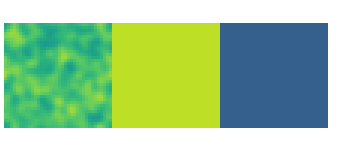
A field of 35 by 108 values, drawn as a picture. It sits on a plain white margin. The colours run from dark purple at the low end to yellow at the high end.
The table splits into one row of 3 panels. Panel 1,1: high, blotchy. Panel 1,2: very high, flat. Panel 1,3: low, flat.
